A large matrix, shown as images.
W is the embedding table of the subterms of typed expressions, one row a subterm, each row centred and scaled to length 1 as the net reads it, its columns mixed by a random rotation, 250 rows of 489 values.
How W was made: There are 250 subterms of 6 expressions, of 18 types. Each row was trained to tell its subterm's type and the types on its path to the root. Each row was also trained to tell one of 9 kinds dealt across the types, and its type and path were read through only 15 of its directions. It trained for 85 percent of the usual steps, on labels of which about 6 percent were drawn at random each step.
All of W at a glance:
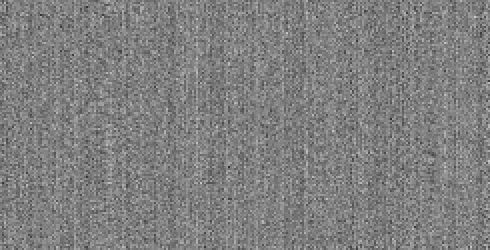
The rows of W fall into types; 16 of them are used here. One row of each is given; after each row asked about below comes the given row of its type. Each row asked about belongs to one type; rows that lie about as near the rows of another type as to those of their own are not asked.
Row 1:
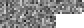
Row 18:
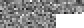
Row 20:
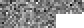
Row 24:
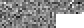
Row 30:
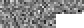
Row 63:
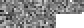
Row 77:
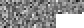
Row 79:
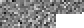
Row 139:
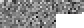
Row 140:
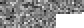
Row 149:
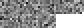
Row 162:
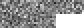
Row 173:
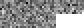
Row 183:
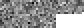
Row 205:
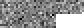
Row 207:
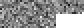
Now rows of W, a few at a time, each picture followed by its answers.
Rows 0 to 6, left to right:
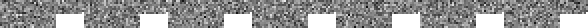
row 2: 139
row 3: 140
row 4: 173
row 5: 1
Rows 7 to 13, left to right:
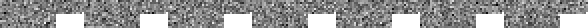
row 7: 79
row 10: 173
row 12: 79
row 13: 1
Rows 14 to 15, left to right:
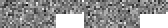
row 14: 20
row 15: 140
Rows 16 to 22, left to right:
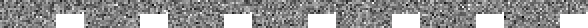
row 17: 1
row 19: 18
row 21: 173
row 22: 149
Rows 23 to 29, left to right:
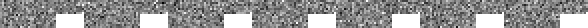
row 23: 139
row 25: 18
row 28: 162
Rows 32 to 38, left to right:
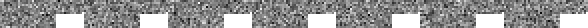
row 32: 63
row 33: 18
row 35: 79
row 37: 63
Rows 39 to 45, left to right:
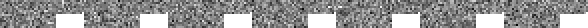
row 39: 183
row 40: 20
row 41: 183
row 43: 63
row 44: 20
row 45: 139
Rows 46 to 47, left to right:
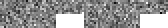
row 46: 24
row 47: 183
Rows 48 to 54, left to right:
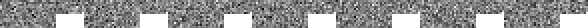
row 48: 18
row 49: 162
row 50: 77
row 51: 18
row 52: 149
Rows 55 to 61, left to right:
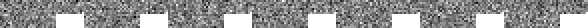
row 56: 30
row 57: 24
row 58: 24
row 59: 77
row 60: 20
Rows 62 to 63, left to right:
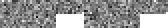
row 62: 139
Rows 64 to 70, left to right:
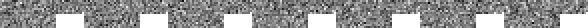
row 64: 63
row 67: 24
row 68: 24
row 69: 18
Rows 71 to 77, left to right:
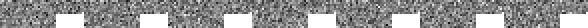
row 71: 139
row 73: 140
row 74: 162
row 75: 30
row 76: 183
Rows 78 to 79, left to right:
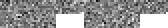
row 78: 79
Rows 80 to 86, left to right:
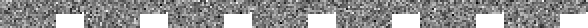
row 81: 183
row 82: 30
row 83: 149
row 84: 77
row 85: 79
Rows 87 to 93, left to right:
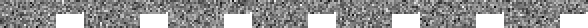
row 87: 183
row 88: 183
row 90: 77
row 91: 139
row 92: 173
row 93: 30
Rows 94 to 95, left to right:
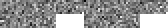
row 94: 173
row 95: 149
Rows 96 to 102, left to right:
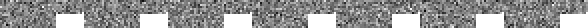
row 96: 173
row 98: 173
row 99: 63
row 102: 18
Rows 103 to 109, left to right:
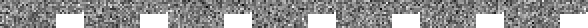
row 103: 205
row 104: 18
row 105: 205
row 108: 205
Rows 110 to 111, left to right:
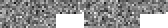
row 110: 205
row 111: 20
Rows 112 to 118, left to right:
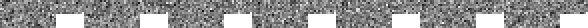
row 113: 63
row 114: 162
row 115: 18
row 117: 20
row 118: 77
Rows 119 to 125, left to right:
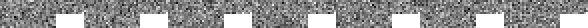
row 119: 30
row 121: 18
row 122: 183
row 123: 183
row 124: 20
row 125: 77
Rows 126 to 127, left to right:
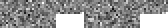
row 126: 139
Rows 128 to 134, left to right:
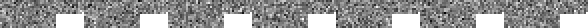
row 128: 205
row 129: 205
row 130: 1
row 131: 140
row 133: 63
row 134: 173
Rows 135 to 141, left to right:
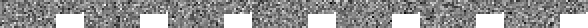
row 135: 77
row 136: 173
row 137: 140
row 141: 79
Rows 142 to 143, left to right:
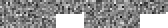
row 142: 140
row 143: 139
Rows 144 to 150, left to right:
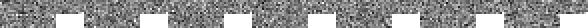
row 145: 140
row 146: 162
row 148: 30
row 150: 63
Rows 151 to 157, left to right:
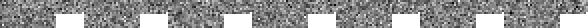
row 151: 1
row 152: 207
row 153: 63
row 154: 183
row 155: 18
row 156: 183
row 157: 205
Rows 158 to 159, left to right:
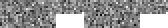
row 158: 207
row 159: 139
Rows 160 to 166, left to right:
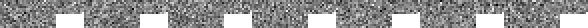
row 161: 205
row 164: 20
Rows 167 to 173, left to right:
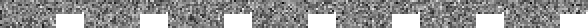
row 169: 140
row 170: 63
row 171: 173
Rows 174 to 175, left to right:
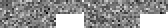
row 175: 162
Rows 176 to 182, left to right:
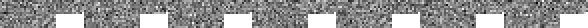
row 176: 149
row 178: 77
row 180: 63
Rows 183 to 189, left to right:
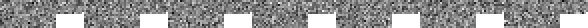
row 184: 79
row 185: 79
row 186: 1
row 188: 63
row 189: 20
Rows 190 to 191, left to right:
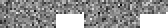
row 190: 183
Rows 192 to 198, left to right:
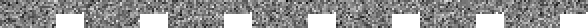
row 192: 207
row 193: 20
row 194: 79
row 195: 20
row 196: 173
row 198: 77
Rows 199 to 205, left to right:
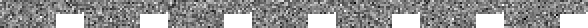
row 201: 139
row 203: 183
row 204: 79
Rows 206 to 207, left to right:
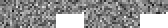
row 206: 20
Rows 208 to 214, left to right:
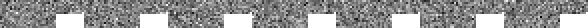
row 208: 18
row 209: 79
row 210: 63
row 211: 162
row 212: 162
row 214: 139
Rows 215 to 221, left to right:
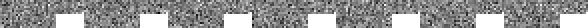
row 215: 20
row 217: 139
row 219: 162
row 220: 207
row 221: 173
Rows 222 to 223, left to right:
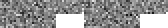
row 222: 30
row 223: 207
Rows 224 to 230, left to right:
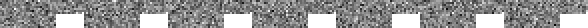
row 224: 207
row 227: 139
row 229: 18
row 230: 162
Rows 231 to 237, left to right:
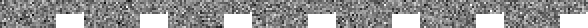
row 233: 207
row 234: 20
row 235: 77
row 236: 173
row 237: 1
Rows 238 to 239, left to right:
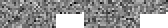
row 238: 77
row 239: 173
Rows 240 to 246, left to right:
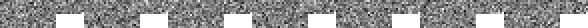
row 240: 77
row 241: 30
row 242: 77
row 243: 30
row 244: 18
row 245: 79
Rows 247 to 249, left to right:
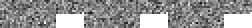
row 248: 205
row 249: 183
